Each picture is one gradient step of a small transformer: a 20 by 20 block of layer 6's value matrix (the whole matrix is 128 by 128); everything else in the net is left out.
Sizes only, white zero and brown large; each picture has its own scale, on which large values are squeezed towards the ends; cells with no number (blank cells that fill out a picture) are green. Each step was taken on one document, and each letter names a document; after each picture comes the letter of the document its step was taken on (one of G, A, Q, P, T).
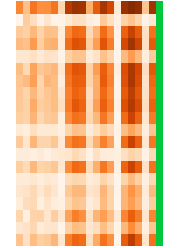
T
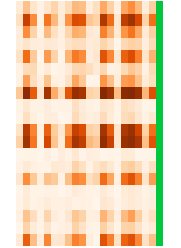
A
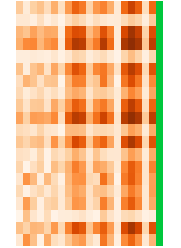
T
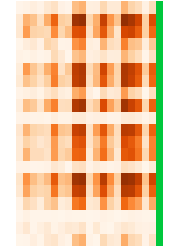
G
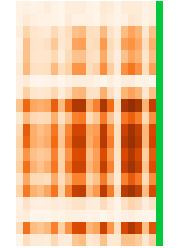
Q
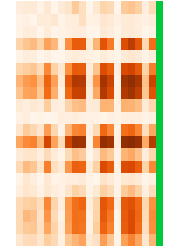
T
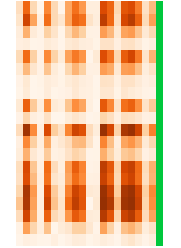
A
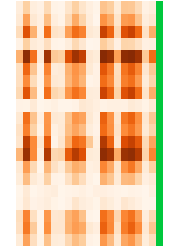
A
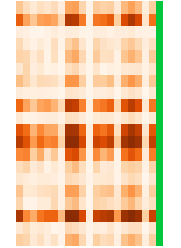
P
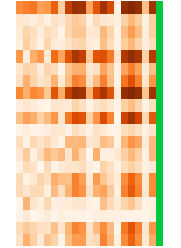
T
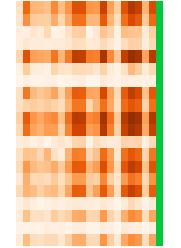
Q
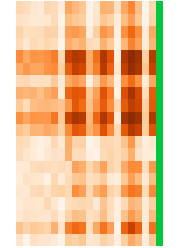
Q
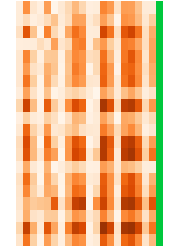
A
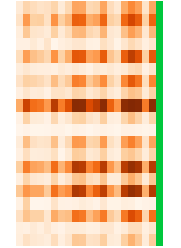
Q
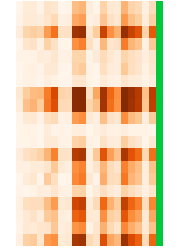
G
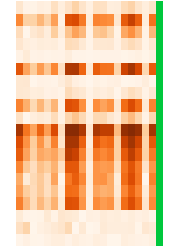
P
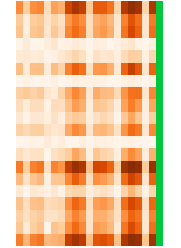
T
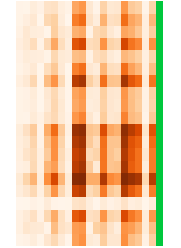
G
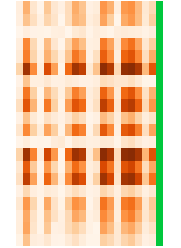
A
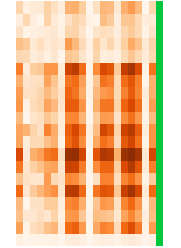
P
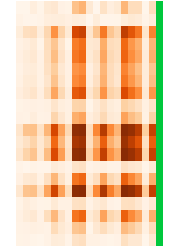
G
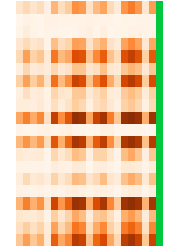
Q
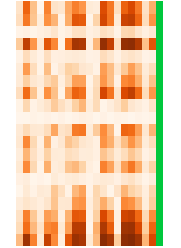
A
